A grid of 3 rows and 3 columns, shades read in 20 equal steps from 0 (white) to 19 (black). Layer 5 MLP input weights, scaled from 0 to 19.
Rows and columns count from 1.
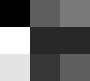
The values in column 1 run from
0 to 19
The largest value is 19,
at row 1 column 1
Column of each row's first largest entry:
1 2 2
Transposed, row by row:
19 0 2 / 12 16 15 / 10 16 12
